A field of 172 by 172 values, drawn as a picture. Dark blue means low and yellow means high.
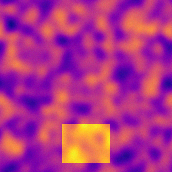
Average level on the scale: 40%. Roughest part: bottom middle. Slope: none. Odd patch: higher, in the bottom middle. Ninth with the highest average: bottom middle.
